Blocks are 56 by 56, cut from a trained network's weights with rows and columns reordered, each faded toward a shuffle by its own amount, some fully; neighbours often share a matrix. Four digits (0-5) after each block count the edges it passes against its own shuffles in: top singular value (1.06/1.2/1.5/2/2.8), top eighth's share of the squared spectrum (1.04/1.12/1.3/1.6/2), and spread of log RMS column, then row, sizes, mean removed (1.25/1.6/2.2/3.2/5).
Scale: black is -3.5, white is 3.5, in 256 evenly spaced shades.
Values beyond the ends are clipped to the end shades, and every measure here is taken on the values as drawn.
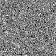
2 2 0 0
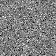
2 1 0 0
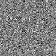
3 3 1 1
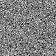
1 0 0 0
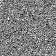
0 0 0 0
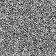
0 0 0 0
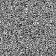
2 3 1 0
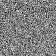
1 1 0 0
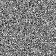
0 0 0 0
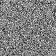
0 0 0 0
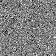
0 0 0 0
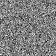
1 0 0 0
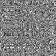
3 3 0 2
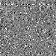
3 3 1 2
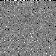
3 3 0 1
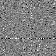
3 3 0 1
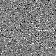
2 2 0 1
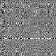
3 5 2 2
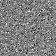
1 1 0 0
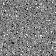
0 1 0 0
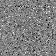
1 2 0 1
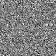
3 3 0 1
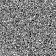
1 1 0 1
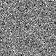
1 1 0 0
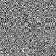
3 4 1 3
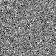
1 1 0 0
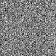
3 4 1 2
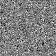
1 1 0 0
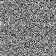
2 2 0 0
